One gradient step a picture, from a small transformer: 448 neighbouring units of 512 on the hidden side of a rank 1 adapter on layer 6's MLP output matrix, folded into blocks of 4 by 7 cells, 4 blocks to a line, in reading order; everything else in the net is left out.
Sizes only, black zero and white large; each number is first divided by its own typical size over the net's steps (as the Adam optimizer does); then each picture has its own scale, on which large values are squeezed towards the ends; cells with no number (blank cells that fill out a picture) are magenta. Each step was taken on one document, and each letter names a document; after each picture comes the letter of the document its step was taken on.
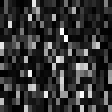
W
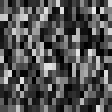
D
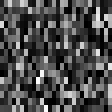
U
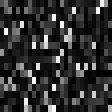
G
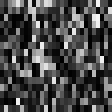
U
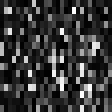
W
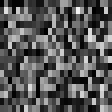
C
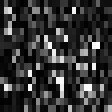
W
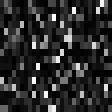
G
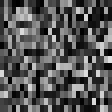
C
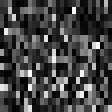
W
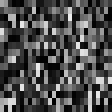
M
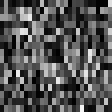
D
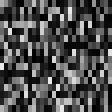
M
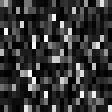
G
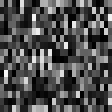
D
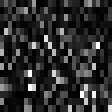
W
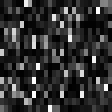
G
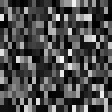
C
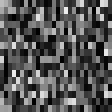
M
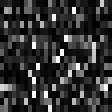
G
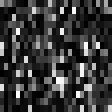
W
